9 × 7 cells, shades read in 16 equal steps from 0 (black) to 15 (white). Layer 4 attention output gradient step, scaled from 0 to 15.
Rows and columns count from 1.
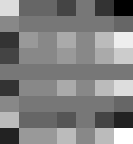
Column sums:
59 67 66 70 67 71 75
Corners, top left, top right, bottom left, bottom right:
13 0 2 15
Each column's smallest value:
2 6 6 4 7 3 0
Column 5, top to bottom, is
7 7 8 8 7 8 7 7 8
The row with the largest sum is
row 9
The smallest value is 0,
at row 1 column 7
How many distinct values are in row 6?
5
